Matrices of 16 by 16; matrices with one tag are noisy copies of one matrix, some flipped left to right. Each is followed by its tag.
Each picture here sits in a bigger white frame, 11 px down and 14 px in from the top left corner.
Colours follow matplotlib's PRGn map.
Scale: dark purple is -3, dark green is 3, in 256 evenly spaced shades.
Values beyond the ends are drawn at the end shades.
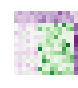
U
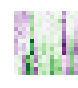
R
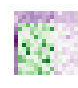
U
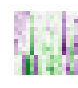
R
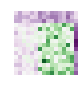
U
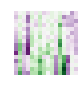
R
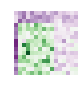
U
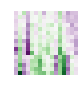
R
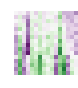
R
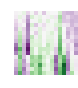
R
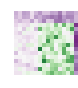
U
